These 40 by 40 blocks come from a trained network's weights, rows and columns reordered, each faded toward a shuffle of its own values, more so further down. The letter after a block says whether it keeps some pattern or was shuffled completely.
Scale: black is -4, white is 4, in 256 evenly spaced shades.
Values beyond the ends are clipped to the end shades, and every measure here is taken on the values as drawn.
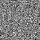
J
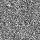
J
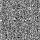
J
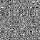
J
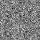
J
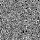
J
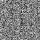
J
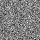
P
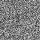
P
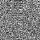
J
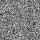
P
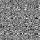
J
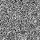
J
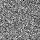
P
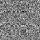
J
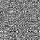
J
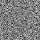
J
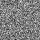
P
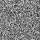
P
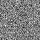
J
